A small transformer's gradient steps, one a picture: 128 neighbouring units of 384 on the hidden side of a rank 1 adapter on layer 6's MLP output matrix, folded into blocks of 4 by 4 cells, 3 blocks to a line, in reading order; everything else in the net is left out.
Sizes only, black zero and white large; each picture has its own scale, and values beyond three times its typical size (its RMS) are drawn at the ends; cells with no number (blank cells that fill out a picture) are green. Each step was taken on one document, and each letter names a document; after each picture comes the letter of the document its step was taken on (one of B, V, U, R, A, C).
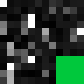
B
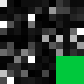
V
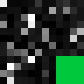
B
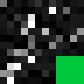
V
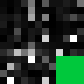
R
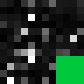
R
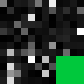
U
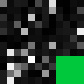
U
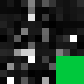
R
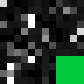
B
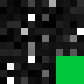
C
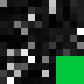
U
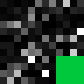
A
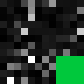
R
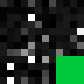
A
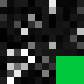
U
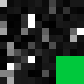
B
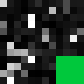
V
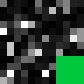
B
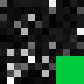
U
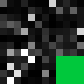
A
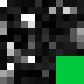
B
